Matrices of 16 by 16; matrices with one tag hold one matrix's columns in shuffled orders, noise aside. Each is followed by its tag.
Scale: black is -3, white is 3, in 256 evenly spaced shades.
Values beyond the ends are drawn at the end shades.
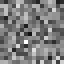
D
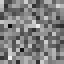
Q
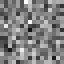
Q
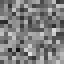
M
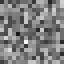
D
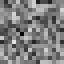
D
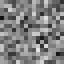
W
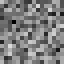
M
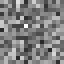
Q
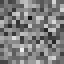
W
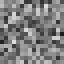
D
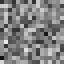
D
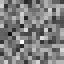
D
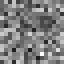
M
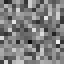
D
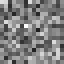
Q
